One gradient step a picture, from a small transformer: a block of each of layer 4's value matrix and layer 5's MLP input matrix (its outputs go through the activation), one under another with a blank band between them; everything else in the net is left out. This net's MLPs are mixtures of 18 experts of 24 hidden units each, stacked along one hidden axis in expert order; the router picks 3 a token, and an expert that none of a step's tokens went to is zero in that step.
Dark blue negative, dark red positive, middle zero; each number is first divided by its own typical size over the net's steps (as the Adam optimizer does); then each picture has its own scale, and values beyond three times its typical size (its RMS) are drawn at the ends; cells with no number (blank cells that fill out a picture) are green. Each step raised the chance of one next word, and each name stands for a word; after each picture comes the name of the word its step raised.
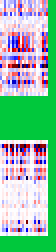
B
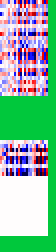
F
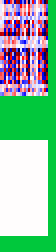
F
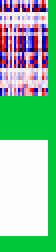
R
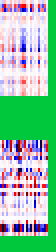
R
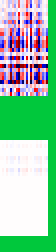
B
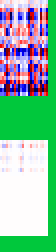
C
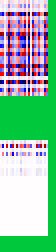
B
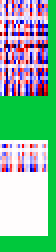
F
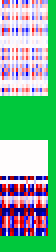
C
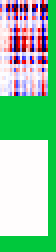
R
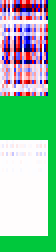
R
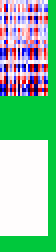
C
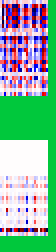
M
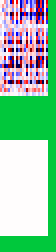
B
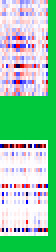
B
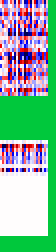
F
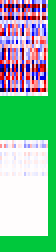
C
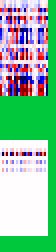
C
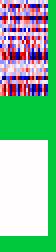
C
